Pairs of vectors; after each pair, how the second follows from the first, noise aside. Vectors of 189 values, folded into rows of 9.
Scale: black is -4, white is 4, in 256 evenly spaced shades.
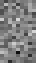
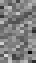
shuffled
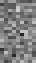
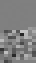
partly zeroed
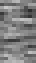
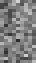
shuffled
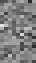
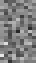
shuffled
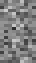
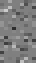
partly zeroed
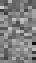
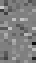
partly zeroed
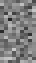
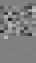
partly zeroed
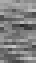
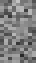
shuffled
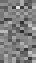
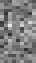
shuffled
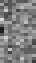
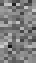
shuffled
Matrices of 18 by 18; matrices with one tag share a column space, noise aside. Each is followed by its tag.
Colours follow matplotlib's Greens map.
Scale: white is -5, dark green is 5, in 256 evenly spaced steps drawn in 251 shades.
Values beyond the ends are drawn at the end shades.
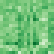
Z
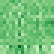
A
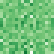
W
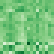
Z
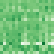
Z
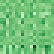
A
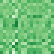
W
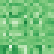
A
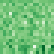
A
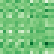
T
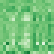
Z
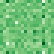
T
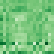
Z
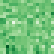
A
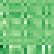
A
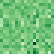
W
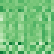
Z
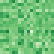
T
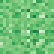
T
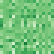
W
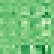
A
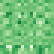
A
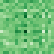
T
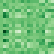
T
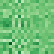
W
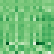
Z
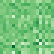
W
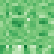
A
